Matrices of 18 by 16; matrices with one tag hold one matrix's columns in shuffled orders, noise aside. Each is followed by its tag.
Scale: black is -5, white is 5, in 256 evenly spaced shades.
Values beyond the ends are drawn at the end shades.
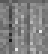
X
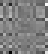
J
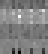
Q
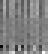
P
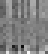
P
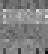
Q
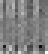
P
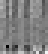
P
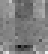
P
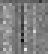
X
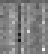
X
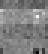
Q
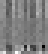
P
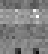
Q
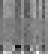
P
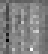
X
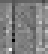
X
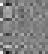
J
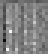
X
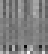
P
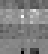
Q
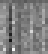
X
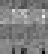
Q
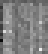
X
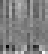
P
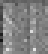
X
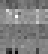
Q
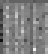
X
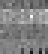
Q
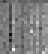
X
